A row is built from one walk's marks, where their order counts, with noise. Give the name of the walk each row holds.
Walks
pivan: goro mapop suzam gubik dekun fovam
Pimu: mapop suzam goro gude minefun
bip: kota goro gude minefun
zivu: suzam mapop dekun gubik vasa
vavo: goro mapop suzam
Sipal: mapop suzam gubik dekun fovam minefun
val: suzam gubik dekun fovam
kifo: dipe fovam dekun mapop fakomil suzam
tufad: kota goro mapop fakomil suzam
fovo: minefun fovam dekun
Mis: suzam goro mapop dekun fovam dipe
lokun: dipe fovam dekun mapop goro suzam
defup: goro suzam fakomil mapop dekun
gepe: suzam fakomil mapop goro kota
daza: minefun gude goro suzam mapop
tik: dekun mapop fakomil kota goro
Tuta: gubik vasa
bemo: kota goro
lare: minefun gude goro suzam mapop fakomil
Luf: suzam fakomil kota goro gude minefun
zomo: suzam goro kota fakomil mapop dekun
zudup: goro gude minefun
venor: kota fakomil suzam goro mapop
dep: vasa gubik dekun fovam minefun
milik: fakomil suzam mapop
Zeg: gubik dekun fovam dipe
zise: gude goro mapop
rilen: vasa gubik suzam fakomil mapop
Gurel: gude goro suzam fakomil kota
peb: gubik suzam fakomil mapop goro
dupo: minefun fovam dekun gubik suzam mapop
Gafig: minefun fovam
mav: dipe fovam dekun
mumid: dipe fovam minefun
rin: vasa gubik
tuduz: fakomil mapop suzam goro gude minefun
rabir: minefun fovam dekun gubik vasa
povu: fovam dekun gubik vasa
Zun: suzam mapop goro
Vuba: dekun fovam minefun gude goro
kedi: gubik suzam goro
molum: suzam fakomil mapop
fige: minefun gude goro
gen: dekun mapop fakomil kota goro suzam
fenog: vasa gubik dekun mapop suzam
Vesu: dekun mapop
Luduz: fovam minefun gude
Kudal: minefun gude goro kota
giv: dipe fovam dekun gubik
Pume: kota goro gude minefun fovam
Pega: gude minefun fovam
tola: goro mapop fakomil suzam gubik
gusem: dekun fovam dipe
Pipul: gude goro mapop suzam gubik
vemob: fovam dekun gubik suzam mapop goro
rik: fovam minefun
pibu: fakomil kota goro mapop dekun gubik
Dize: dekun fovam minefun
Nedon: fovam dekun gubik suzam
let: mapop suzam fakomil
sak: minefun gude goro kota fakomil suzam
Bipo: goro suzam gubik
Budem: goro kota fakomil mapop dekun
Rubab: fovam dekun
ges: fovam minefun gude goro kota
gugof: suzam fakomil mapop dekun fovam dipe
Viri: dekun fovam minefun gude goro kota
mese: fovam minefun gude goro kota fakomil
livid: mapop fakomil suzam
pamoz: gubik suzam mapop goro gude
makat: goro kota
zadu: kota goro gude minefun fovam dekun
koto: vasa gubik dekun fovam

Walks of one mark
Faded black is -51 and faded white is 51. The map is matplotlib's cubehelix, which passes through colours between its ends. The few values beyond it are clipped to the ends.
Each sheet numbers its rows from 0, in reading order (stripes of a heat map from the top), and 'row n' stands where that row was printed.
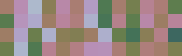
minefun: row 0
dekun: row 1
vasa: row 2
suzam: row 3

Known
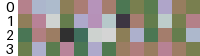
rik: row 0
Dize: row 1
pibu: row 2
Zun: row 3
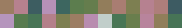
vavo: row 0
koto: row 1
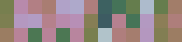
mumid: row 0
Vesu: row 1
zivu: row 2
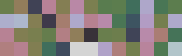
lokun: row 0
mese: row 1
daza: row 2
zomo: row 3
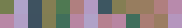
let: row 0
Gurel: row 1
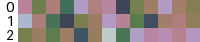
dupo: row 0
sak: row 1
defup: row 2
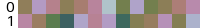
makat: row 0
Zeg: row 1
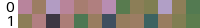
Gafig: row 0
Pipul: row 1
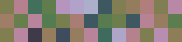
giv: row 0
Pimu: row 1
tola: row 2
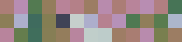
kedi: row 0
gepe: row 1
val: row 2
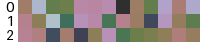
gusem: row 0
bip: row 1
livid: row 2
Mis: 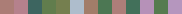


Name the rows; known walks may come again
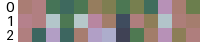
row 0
lare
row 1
Vuba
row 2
Sipal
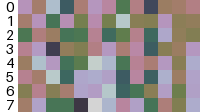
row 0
Kudal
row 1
zivu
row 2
tuduz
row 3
Gurel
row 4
tik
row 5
Viri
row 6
mav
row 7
gepe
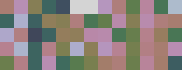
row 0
zomo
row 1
milik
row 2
Nedon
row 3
molum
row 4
vavo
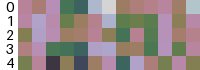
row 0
Budem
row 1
Rubab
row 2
Vesu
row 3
gen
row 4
tola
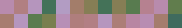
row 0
fige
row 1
kedi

